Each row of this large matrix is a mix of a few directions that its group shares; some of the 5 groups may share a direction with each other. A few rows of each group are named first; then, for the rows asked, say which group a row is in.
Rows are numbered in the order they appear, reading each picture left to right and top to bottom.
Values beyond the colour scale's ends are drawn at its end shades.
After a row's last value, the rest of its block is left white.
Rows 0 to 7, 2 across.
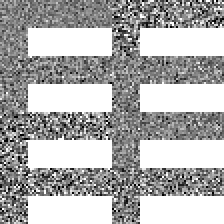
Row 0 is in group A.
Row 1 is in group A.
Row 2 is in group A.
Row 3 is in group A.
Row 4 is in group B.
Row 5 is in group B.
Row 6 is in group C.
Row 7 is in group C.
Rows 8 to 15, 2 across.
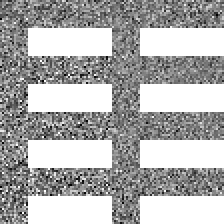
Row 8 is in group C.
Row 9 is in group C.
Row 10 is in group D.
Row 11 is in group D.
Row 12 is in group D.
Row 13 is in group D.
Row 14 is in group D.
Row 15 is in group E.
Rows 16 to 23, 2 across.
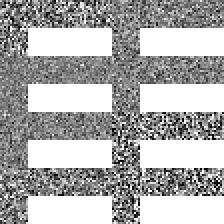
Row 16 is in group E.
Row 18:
A
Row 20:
E
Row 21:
C
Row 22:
B
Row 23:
B
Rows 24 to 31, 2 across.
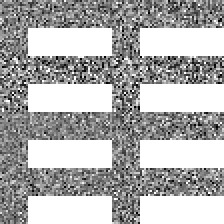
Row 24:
A
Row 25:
E
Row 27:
E
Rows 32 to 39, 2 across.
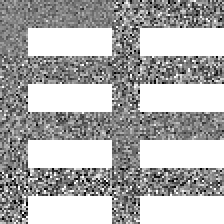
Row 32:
A
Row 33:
E
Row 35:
A
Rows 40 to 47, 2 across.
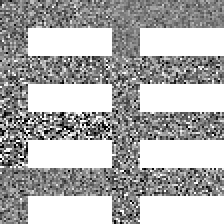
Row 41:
C
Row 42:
B
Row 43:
B
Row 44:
D
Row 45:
A
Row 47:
E
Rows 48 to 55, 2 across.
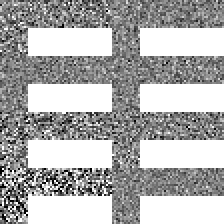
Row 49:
A
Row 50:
D
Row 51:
D
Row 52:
C
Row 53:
A
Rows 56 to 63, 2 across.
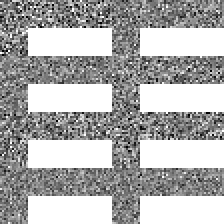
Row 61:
A
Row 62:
E
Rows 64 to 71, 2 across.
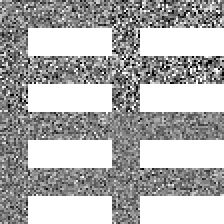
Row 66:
A
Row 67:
C
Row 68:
A
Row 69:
C
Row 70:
A
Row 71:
A
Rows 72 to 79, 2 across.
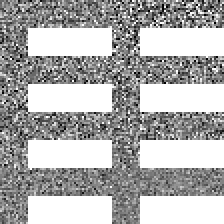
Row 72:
A
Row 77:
A
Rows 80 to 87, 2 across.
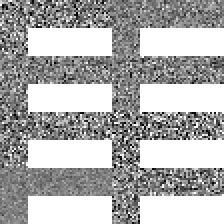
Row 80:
D
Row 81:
B
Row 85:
E
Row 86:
D
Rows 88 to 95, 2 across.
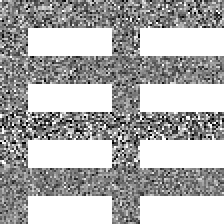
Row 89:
B
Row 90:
D
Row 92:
D
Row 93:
C
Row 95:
D
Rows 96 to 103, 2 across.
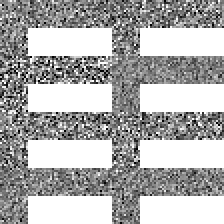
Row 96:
D
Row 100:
C
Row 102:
C
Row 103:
E
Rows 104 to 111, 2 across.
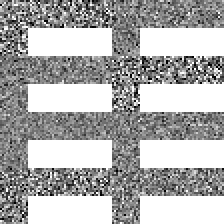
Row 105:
D
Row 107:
B
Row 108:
E
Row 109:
C
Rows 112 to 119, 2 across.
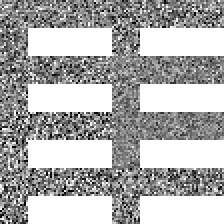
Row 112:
C
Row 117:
D
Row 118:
A
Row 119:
E
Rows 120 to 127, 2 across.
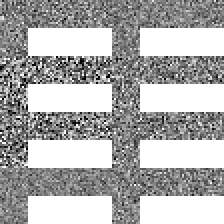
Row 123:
E
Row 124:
C
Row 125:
C
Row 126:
C
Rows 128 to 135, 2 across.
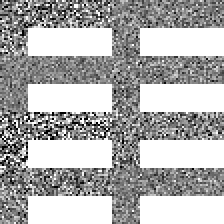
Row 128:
C
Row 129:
D
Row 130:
E
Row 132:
C
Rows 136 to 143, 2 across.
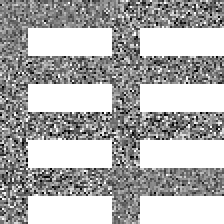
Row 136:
B
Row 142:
D
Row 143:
A
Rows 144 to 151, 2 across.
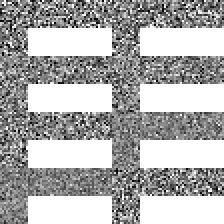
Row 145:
D
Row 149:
B
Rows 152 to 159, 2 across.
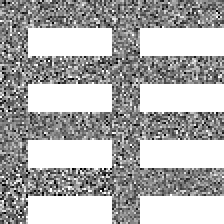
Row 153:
D
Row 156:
B
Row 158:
A
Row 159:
A
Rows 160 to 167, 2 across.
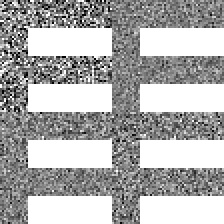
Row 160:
E
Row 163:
C
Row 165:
B
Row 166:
E
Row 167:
E
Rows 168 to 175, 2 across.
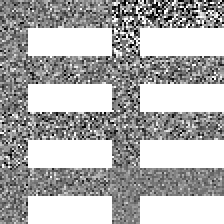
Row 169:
D
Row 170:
D
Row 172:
E
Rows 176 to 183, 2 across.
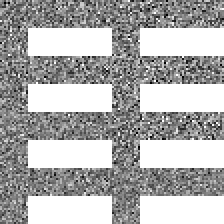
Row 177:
A
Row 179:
D
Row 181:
C
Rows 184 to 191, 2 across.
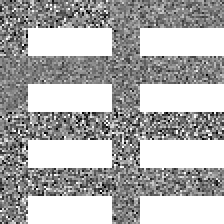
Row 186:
D
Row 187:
E
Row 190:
A
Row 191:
D
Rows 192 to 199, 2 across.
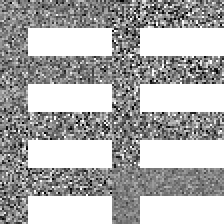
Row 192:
E
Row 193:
D
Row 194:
C
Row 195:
C
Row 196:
B
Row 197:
E
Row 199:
D
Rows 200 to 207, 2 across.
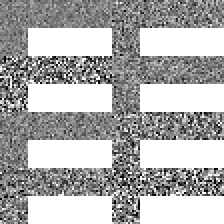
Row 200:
B
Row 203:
C
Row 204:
E
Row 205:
B
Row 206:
B
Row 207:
D
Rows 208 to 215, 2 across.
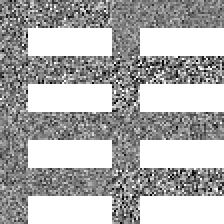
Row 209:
D
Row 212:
C
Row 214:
D
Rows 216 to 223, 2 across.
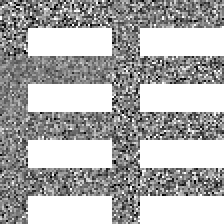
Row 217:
A
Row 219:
A
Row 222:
D
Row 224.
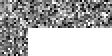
